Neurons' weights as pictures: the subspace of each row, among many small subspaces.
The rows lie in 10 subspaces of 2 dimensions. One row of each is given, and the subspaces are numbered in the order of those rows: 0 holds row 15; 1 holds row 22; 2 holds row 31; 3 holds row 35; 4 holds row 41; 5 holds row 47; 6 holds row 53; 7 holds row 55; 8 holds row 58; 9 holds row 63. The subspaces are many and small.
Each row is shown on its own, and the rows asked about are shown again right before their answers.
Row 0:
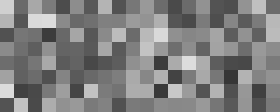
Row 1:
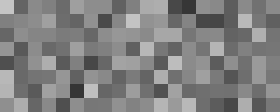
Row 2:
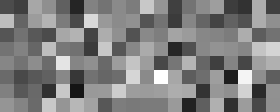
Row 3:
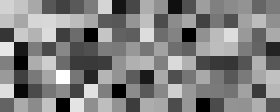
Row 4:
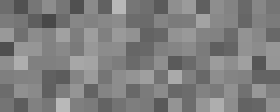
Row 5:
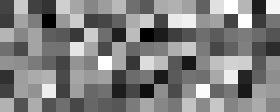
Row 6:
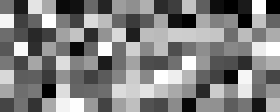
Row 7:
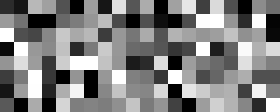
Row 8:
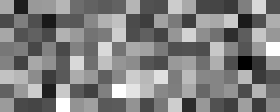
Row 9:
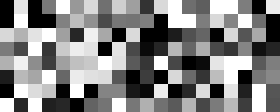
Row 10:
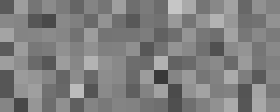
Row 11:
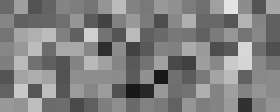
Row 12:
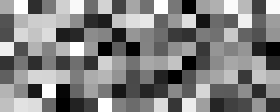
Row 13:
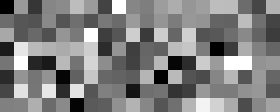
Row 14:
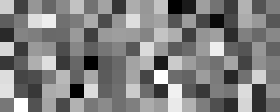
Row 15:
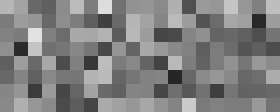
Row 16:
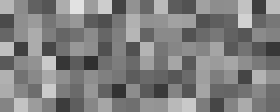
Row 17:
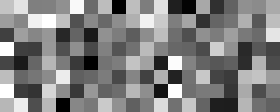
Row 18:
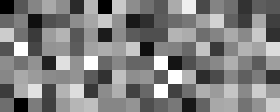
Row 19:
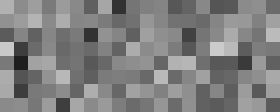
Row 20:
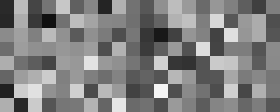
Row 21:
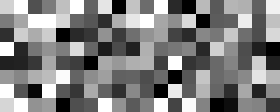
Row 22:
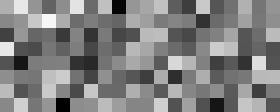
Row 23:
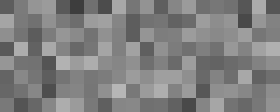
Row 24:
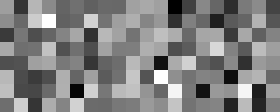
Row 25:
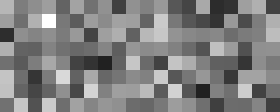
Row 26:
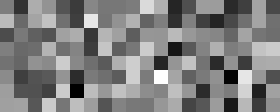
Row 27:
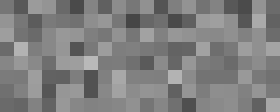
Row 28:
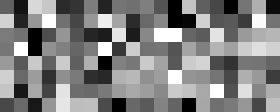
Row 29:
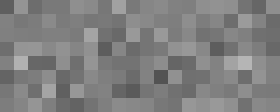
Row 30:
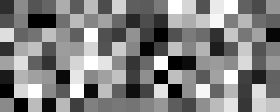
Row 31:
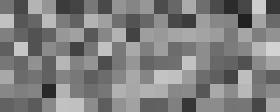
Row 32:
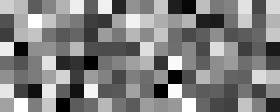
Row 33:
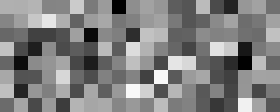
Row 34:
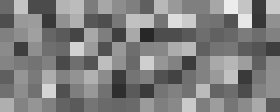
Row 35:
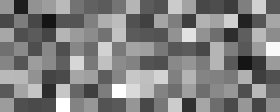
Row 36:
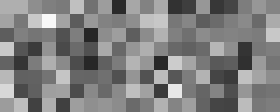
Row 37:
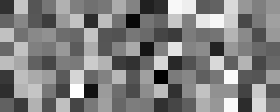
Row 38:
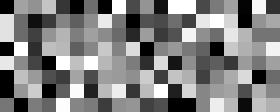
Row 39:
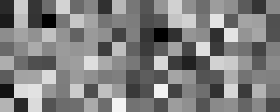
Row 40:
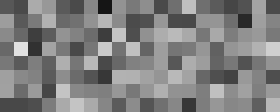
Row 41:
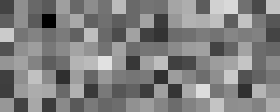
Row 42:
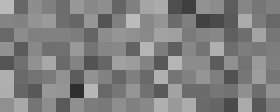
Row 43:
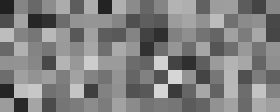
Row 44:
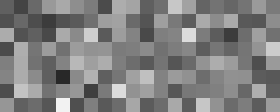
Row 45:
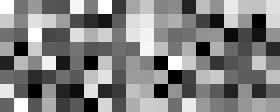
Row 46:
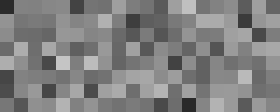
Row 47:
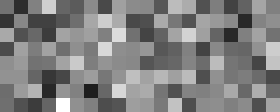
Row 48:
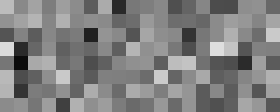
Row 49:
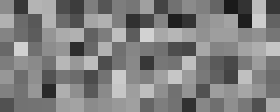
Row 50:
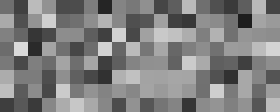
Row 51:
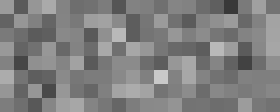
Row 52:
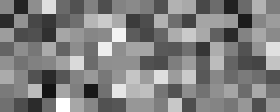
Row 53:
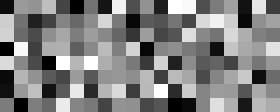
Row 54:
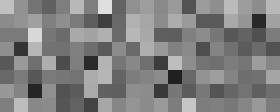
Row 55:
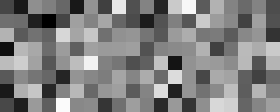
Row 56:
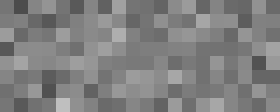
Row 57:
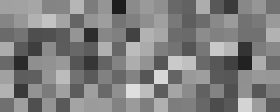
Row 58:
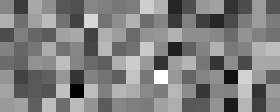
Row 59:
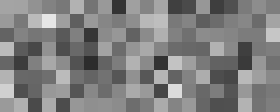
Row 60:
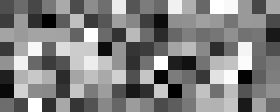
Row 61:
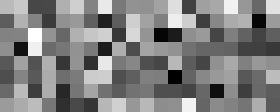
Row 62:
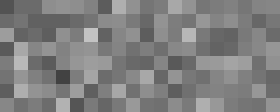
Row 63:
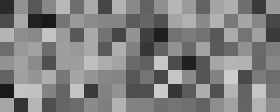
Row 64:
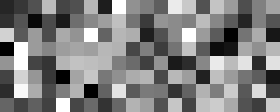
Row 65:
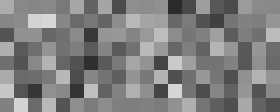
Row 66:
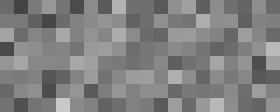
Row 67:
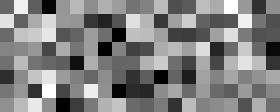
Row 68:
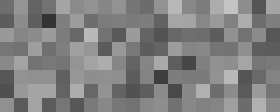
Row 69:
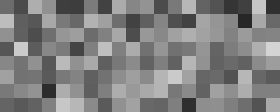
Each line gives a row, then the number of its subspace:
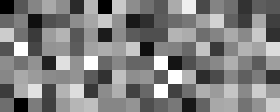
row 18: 9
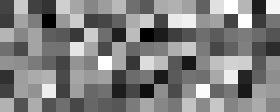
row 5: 4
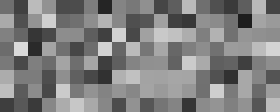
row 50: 9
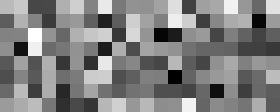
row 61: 0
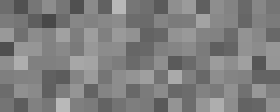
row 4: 1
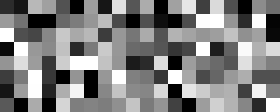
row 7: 4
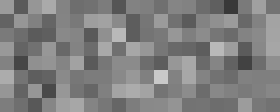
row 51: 5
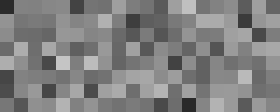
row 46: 8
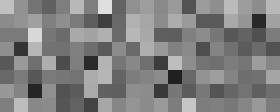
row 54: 0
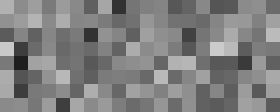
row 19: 5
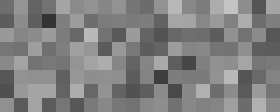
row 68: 2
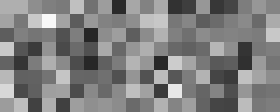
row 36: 7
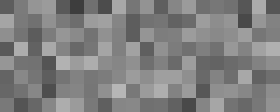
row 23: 6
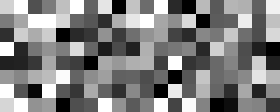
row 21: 7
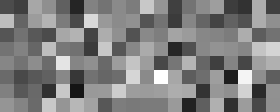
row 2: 8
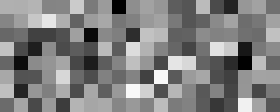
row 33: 1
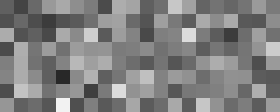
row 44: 3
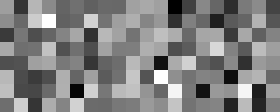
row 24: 6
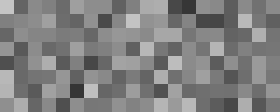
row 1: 8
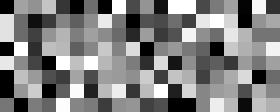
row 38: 6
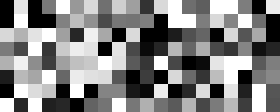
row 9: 9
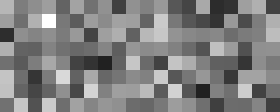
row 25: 4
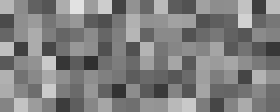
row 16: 6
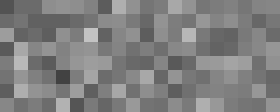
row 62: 3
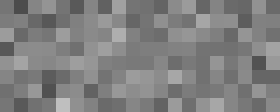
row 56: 1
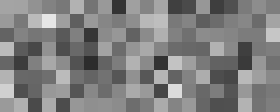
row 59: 7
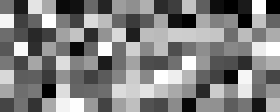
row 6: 2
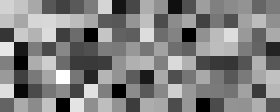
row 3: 3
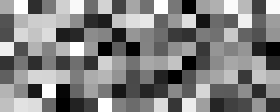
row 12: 7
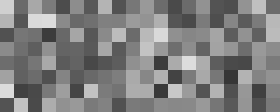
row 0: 9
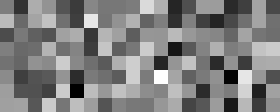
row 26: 8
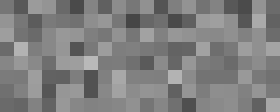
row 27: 4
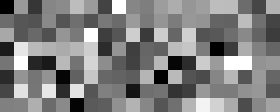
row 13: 3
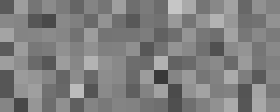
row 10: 6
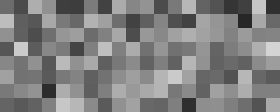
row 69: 2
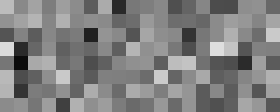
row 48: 5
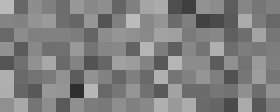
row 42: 8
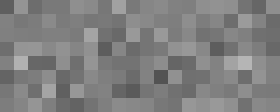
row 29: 3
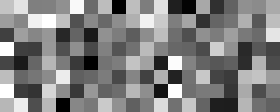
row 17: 7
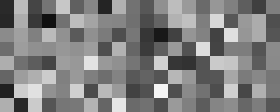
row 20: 0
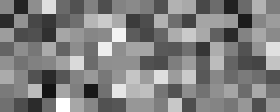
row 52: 5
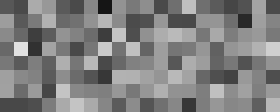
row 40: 9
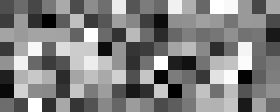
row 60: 7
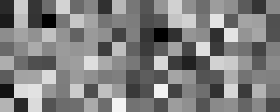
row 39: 0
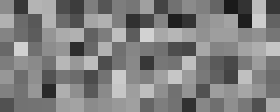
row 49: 4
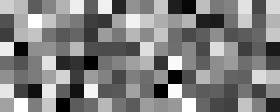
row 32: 2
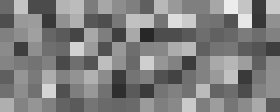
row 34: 4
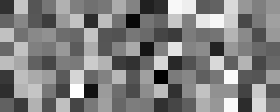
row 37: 8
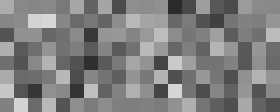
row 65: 2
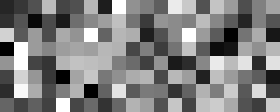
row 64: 5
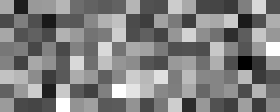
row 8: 3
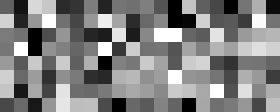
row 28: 0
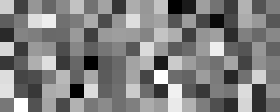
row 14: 6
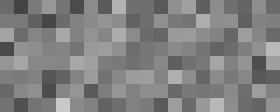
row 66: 1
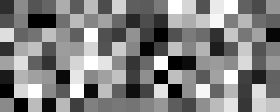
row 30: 2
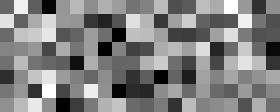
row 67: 5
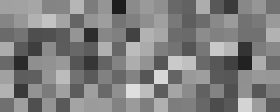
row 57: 1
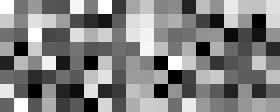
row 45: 0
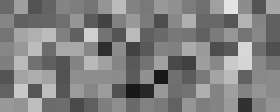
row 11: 1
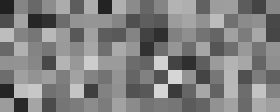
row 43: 9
